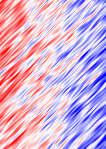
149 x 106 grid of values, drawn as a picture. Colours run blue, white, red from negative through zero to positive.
Grain: diagonal, up to the right. Histogram: bell-shaped. Odd rows or columns: none. Slope: up to the left.
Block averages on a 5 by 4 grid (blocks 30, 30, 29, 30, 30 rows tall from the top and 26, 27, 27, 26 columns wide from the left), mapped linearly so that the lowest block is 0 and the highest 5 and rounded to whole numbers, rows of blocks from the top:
5 3 2 1
5 3 2 0
5 3 2 0
4 3 1 0
4 3 1 0
